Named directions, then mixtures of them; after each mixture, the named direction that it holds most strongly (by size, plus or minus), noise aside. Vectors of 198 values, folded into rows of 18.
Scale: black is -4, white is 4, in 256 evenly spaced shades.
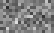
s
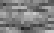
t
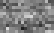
t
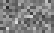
s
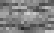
t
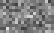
s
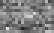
t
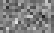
s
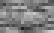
t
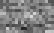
t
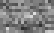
t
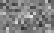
s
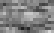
t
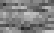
t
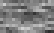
t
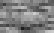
t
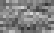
t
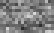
t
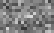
s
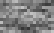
t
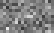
s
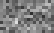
s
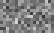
s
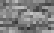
t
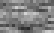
t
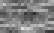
t
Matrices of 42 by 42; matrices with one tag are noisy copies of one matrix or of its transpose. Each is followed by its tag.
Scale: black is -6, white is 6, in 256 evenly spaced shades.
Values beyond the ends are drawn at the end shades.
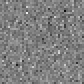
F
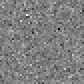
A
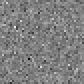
A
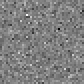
A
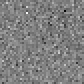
F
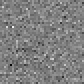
F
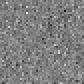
F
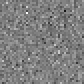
F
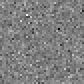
A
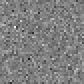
A
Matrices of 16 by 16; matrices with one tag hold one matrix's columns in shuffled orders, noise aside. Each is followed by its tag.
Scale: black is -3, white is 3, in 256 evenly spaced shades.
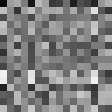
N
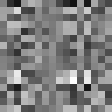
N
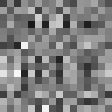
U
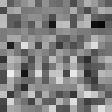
U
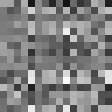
N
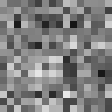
U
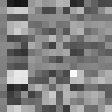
N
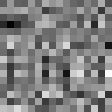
U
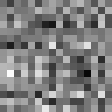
U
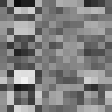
N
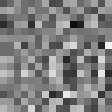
U
